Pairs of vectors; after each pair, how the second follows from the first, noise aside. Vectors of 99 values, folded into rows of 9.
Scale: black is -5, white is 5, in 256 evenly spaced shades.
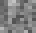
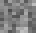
reversed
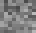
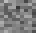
sign-scrambled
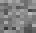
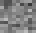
reversed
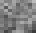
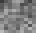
reversed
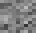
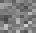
negated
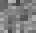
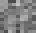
negated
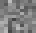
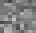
sign-scrambled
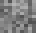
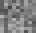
reversed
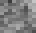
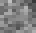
negated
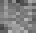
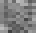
negated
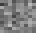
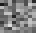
scaled up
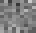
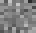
negated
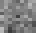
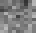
reversed
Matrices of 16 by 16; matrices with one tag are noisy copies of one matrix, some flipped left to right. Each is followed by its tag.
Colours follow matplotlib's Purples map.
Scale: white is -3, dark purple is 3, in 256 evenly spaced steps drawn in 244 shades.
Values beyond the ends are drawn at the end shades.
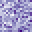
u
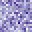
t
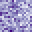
u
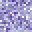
t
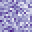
u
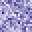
t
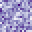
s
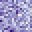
u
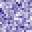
s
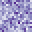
t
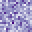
t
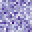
t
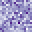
t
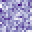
s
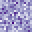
t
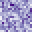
s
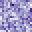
s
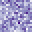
t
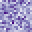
t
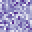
t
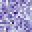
t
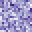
s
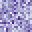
t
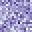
t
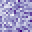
u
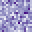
t
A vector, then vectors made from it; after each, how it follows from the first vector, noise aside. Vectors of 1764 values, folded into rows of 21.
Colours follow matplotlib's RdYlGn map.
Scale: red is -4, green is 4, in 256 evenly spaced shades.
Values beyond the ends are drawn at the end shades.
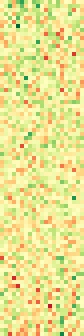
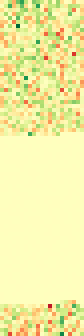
partly zeroed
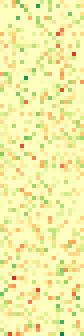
partly zeroed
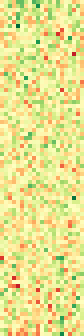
copied
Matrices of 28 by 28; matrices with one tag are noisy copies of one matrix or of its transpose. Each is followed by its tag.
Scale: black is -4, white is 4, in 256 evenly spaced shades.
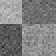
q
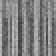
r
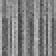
r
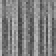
r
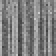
r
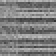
r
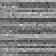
r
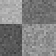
q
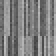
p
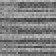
r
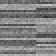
p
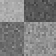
q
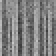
r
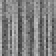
r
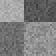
q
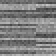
p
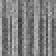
r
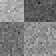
q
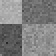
q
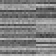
p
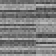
p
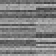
p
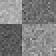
q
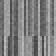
p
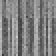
r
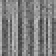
r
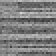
r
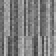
p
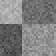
q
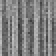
r
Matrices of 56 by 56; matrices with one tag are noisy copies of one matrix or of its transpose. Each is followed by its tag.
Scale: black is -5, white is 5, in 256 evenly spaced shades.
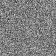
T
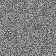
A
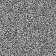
A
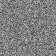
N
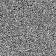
T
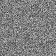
A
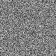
N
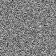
N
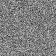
T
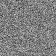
T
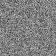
T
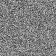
T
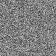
T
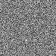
N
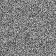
A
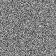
N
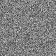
A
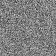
T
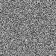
N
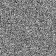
T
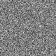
N
